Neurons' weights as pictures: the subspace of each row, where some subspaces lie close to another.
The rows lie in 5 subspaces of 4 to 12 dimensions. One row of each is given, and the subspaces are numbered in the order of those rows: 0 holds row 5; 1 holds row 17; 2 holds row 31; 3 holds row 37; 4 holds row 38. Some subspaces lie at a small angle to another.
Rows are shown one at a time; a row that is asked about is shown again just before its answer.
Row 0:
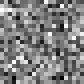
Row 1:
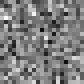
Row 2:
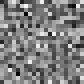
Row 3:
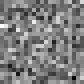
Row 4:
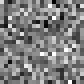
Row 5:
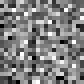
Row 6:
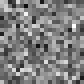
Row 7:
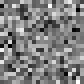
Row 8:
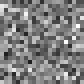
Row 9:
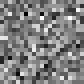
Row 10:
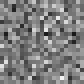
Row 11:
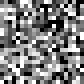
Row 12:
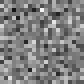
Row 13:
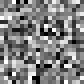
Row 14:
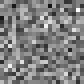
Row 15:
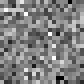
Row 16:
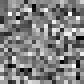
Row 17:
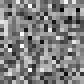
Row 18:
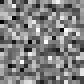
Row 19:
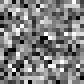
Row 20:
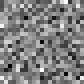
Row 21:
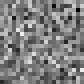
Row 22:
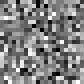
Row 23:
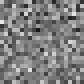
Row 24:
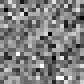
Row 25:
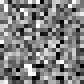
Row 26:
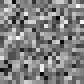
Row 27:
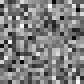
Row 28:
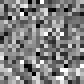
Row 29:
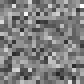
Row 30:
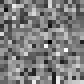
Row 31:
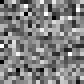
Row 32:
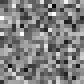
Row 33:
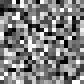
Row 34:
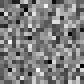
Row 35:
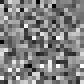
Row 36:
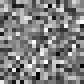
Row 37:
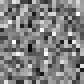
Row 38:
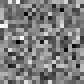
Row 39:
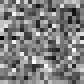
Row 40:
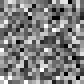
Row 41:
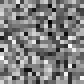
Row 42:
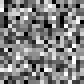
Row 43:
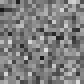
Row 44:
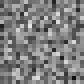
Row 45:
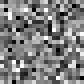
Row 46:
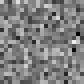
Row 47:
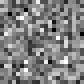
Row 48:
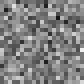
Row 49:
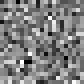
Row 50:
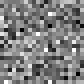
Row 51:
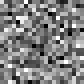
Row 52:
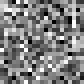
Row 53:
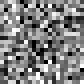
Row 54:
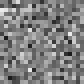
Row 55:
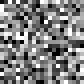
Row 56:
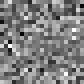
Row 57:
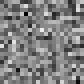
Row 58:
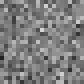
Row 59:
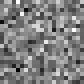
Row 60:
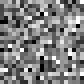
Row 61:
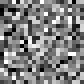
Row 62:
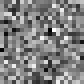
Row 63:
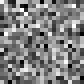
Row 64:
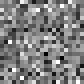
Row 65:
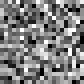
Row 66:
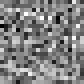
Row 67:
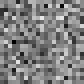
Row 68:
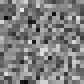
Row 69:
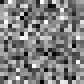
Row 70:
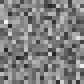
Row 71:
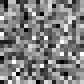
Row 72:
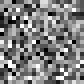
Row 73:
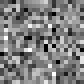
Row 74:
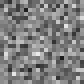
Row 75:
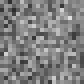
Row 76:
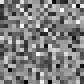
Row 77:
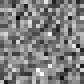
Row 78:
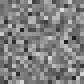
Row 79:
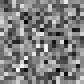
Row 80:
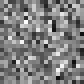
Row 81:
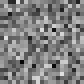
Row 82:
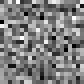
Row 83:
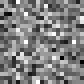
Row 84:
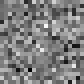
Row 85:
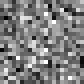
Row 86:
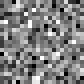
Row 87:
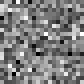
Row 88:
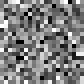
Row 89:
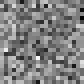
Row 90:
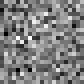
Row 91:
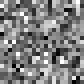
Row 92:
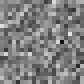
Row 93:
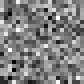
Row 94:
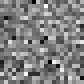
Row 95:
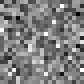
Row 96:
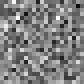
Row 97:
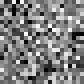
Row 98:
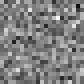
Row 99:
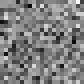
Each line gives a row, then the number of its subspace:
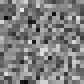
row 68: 1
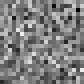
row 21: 1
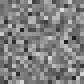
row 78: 4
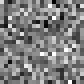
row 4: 4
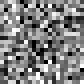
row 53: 0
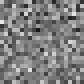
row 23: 1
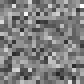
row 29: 4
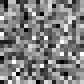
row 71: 3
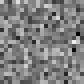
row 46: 1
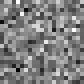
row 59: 1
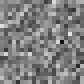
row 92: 3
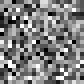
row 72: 3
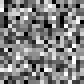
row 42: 4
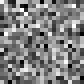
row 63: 2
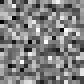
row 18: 1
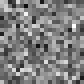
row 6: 2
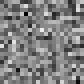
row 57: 2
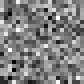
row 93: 4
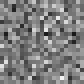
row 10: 3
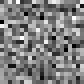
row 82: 4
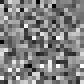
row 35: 3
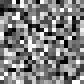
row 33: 1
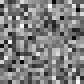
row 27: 2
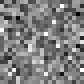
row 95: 3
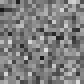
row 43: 3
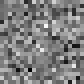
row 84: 4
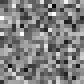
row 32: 2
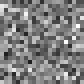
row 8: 1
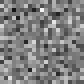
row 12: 0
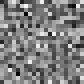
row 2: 2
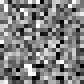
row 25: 3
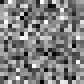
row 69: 4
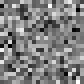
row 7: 2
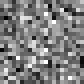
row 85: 0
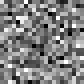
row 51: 4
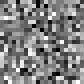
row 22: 2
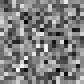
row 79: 1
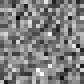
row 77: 3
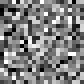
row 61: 1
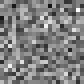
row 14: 2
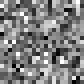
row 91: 3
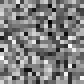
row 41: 0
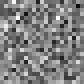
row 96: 4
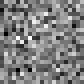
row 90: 1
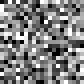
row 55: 4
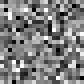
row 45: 4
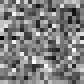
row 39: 3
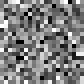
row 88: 4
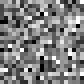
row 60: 1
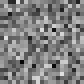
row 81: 3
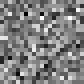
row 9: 0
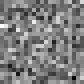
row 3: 4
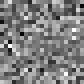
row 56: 1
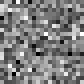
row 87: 3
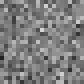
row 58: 3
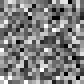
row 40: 4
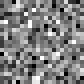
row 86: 0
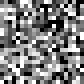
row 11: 3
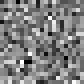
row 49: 1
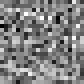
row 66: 4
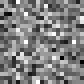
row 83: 0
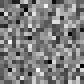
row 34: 3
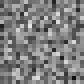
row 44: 0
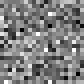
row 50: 3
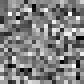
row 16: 4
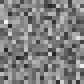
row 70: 4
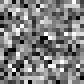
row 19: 3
